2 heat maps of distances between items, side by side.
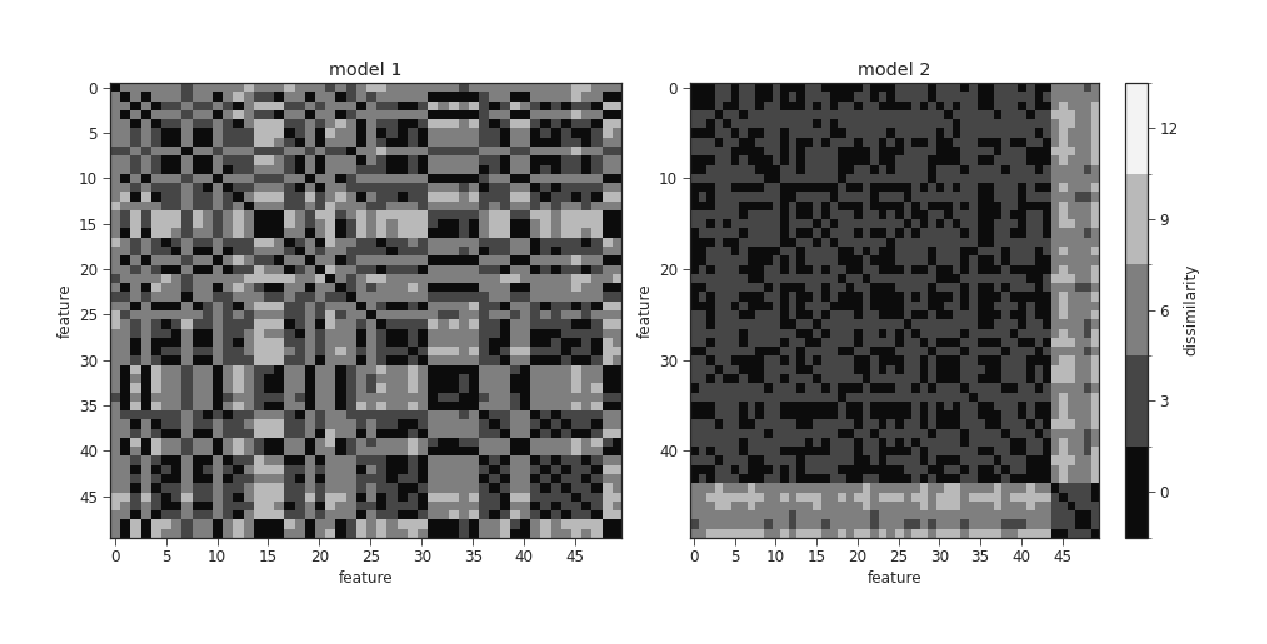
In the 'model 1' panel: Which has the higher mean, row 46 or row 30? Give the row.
46
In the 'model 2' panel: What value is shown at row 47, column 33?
6
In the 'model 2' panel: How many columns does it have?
50
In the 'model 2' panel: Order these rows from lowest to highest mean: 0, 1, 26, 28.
0, 1, 28, 26
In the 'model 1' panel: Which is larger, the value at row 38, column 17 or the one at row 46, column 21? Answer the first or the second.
the second
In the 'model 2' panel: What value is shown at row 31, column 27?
3
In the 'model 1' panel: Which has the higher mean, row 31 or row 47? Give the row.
31
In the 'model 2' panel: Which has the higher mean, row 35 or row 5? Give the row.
5
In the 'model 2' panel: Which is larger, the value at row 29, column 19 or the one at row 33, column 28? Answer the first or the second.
the second
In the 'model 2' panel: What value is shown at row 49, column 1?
6
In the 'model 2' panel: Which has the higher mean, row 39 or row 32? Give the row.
39
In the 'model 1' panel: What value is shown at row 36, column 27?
3
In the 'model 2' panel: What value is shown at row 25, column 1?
3
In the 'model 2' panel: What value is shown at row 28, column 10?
3
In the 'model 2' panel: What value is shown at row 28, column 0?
3
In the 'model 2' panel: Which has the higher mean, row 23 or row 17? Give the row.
17
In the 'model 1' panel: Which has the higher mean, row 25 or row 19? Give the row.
25
